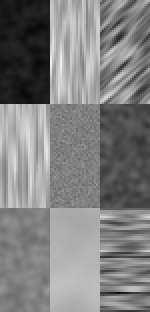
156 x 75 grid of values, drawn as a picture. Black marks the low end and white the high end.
The table splits into 3 rows of 3 panels. Panel 1,1: very low, blotchy, faint in contrast. Panel 1,2: high, streaked downward. Panel 1,3: middling, slanting up to the right, strong in contrast. Panel 2,1: high, streaked downward. Panel 2,2: middling, fine-grained, faint in contrast. Panel 2,3: low, blotchy, faint in contrast. Panel 3,1: middling, blotchy, faint in contrast. Panel 3,2: high, smooth, faint in contrast. Panel 3,3: middling, streaked across, strong in contrast.
